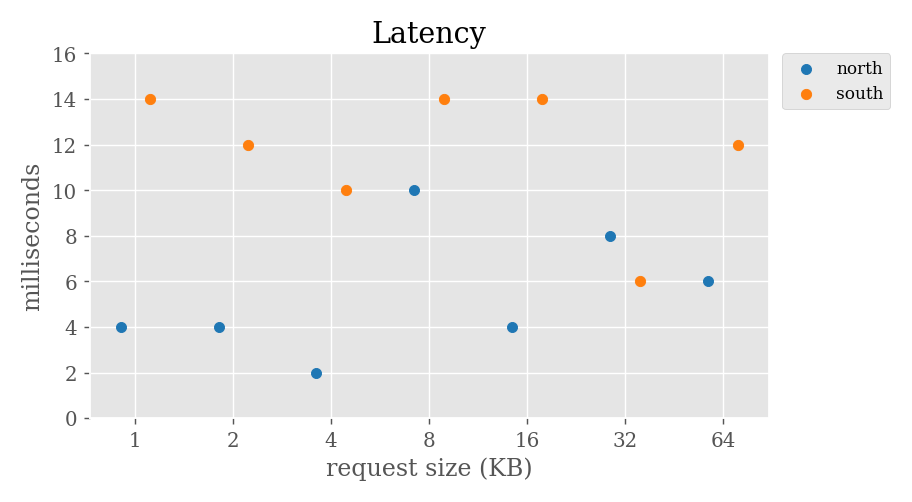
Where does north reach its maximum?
8
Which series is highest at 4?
south
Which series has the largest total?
south
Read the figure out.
Title: Latency
x-axis: request size (KB), ticks 1 2 4 8 16 32 64
y-axis: milliseconds, ticks 0 2 4 6 8 10 12 14 16
Legend: north, south
Values:
north: 4 4 2 10 4 8 6
south: 14 12 10 14 14 6 12
